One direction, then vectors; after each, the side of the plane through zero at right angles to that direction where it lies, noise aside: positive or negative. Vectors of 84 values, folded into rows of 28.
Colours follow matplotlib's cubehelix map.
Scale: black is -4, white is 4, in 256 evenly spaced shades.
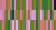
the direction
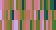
positive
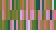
positive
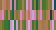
positive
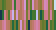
negative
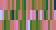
positive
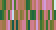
negative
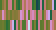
positive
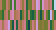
negative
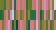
negative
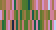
negative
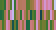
negative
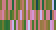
positive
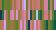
negative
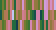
negative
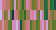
positive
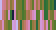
positive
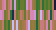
positive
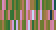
positive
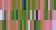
positive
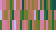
positive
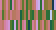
negative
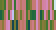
negative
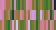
positive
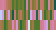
positive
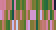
positive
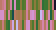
positive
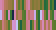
positive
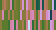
positive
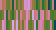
positive
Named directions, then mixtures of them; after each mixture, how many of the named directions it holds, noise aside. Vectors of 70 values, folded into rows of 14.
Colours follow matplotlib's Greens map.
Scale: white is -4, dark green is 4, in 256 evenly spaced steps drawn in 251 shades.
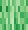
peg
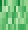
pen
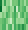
two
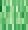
two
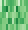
one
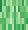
two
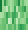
one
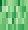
one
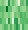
two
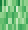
one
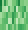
one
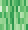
one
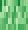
one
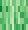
one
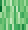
two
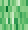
two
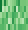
one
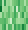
two
